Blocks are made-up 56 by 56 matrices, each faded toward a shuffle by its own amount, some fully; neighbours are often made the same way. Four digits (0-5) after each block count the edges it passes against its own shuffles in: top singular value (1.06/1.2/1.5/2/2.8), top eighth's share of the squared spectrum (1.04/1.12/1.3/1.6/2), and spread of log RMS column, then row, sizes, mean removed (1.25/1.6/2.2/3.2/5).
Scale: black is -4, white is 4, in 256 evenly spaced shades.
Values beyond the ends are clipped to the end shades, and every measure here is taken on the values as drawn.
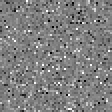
2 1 0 0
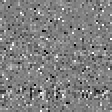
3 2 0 1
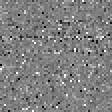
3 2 0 1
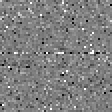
3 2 0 0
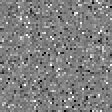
0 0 0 0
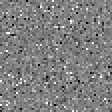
2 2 0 0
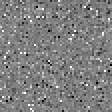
2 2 0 1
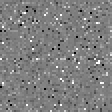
1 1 0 1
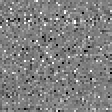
1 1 0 1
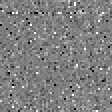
2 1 0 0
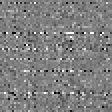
2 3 2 3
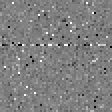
3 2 0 1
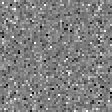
0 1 1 0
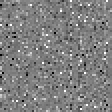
1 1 1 0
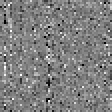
2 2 2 0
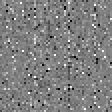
2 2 2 0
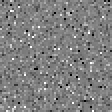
0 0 0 0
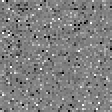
2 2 0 0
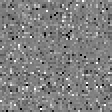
3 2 1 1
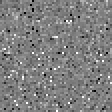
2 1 0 0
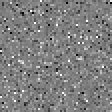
1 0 0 0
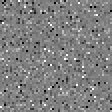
0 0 0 0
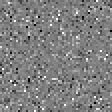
3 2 0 1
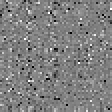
3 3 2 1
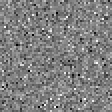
0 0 0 0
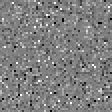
2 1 0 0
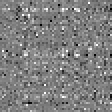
4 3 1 2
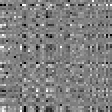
5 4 3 3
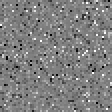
0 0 0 0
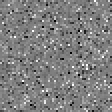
0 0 0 0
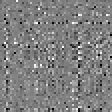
4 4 2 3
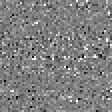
2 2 0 2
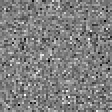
0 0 0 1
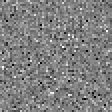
0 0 0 0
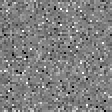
2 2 0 0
